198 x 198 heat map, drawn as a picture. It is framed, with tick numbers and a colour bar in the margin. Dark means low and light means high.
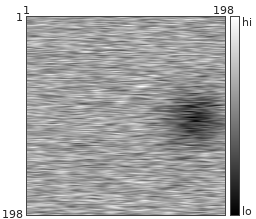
A single dip lies in the middle right. The ninth with the lowest average is the middle right. Streaks run across, left to right.
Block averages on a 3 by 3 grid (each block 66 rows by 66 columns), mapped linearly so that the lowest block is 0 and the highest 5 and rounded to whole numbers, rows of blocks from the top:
5 5 5 | 5 5 0 | 5 5 5
